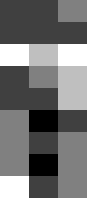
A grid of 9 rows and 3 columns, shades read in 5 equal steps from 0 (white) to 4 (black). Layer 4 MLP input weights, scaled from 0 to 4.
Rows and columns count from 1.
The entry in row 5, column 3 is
1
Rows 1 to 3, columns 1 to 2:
3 3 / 3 3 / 0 1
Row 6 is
2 4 3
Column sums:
18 26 16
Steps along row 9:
up down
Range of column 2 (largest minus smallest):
3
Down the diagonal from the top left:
3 3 0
